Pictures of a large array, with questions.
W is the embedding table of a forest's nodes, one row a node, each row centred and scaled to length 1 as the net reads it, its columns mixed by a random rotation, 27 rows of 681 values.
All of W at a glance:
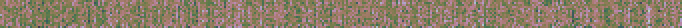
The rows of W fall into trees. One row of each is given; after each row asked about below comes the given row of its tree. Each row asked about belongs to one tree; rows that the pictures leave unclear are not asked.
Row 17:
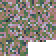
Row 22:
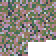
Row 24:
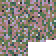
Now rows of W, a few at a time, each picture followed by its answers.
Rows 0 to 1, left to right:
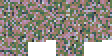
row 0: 24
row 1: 17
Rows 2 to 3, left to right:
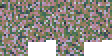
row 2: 24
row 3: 24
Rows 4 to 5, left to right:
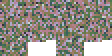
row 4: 17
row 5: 24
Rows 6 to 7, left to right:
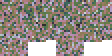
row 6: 24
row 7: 22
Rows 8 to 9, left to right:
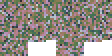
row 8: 17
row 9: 22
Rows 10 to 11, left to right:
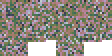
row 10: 22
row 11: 22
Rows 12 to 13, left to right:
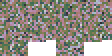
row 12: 17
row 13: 22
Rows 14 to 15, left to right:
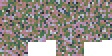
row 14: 22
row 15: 24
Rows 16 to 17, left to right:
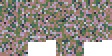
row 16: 22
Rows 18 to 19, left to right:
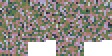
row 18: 22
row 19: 24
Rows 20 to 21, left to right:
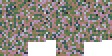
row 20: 22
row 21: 22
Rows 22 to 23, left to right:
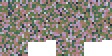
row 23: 24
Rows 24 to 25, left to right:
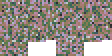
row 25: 24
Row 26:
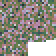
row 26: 17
